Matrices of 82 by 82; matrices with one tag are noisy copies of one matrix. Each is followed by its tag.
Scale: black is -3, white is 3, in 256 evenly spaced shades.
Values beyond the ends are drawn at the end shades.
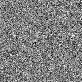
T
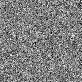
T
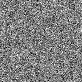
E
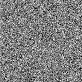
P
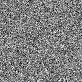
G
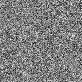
T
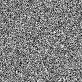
G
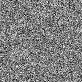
E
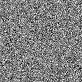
P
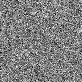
E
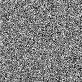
P
